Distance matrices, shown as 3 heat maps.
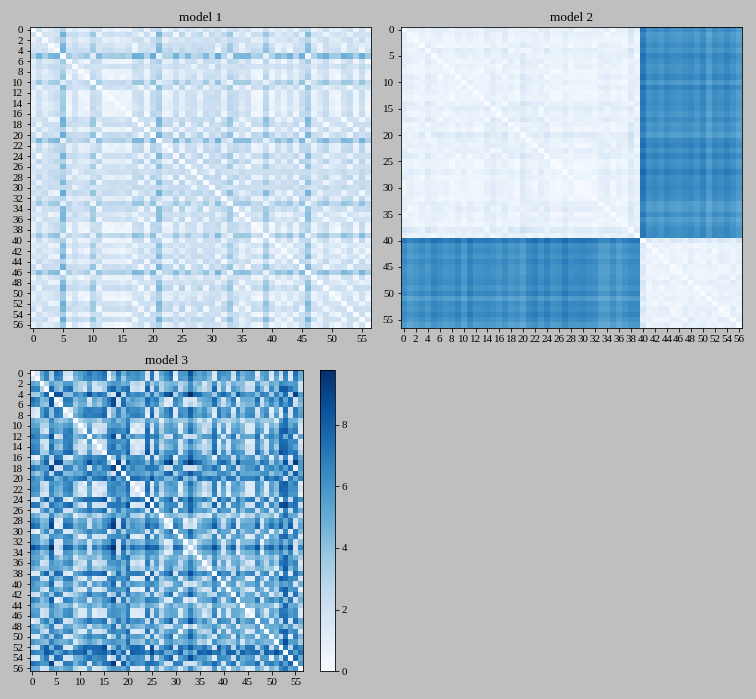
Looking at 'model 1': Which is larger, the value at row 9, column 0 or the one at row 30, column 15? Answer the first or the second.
the second
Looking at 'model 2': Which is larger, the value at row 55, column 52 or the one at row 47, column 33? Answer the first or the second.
the second
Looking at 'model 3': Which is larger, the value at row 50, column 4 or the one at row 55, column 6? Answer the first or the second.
the first
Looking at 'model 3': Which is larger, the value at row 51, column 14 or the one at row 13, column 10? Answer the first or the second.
the first
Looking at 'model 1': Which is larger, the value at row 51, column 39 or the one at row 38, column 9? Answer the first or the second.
the first
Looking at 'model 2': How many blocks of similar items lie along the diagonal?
2
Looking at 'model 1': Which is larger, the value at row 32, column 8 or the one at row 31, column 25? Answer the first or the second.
the second
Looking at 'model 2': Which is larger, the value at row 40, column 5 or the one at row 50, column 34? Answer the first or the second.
the first
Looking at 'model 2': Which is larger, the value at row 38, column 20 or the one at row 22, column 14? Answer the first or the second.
the first
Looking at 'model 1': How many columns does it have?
57
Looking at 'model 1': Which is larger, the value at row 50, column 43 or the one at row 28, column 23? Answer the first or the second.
the first
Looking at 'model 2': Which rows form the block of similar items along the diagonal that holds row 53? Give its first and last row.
40 to 56
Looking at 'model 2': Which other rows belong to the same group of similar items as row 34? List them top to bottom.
0, 1, 2, 3, 4, 5, 6, 7, 8, 9, 10, 11, 12, 13, 14, 15, 16, 17, 18, 19, 20, 21, 22, 23, 24, 25, 26, 27, 28, 29, 30, 31, 32, 33, 35, 36, 37, 38, 39
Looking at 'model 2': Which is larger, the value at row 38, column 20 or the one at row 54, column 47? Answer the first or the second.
the first
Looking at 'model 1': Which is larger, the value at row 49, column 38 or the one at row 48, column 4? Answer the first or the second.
the first
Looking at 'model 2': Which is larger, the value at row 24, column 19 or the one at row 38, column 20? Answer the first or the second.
the second
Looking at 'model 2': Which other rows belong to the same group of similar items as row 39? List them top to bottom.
0, 1, 2, 3, 4, 5, 6, 7, 8, 9, 10, 11, 12, 13, 14, 15, 16, 17, 18, 19, 20, 21, 22, 23, 24, 25, 26, 27, 28, 29, 30, 31, 32, 33, 34, 35, 36, 37, 38
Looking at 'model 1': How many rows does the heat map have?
57
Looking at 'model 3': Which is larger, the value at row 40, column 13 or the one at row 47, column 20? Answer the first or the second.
the second
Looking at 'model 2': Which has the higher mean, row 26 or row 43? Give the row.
43
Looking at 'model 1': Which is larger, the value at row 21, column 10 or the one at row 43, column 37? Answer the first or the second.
the second
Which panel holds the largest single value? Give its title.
model 3
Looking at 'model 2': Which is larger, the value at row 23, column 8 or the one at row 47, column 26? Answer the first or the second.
the second
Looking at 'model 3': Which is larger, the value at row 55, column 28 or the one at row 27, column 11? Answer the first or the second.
the second
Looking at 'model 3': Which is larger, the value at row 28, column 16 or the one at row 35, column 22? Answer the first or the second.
the first
